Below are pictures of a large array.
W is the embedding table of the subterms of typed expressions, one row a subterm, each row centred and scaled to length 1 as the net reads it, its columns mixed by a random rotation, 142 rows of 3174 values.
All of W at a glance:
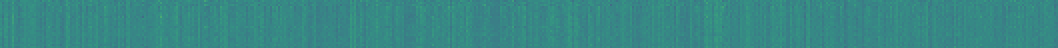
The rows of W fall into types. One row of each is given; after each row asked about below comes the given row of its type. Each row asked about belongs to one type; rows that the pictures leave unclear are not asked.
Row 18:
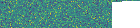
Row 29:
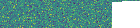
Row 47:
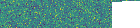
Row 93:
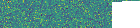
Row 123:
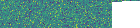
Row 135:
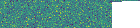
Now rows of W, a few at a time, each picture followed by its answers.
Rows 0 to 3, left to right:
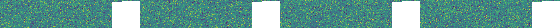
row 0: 135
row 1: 123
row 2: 47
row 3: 47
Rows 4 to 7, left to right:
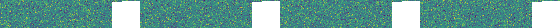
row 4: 47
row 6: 123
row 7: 93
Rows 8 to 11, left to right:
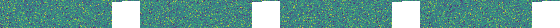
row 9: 123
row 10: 29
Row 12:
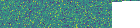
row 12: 123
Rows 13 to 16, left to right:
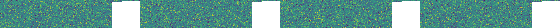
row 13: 135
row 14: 47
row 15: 93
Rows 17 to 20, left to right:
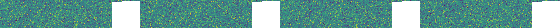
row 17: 123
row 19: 123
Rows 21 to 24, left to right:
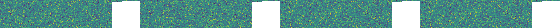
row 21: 18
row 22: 29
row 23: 18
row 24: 18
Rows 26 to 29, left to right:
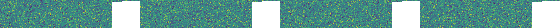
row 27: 47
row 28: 18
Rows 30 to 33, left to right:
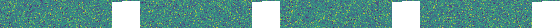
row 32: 18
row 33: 29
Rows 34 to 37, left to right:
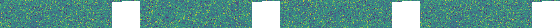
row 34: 47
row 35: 18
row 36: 93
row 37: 47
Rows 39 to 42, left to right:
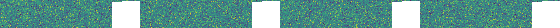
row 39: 47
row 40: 18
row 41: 123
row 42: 29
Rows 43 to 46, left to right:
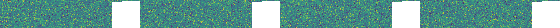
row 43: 93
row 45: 47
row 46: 29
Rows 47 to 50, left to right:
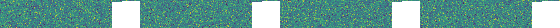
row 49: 93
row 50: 29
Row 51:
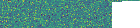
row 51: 93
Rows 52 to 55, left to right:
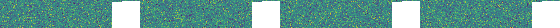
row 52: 29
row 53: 93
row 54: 18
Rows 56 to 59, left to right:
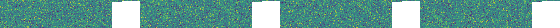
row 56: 93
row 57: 47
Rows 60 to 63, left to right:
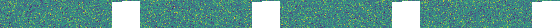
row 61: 47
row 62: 29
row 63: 93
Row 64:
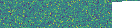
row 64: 18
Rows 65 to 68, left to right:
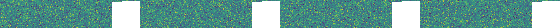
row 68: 93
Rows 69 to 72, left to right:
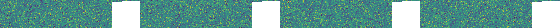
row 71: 93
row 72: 135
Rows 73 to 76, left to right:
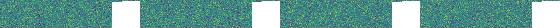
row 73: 29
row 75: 18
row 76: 47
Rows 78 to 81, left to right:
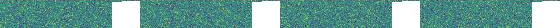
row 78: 123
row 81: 135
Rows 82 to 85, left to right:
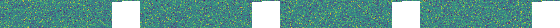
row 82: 93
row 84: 18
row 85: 123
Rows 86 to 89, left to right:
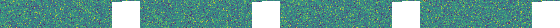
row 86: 47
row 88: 47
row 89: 123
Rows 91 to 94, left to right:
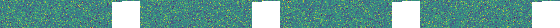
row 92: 47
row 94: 135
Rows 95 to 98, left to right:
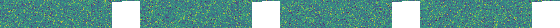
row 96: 18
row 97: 29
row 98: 123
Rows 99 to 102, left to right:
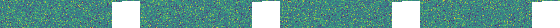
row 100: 47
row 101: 93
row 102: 93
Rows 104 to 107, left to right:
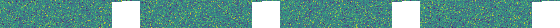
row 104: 123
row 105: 18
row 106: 123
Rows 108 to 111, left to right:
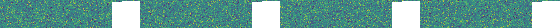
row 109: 18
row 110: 47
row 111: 93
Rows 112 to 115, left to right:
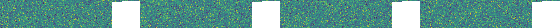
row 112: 29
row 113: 47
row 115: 18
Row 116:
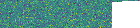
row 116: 29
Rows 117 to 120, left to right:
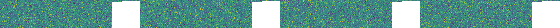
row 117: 29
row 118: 47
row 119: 93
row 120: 135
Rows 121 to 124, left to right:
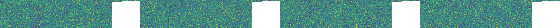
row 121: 47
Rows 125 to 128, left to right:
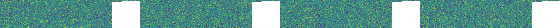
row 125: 93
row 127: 29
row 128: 29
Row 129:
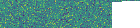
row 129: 123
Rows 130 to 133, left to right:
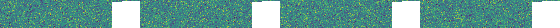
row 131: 135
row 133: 93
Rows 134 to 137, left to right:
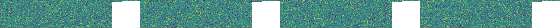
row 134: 135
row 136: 93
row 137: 93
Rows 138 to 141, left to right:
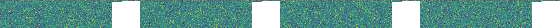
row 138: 29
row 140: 47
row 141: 123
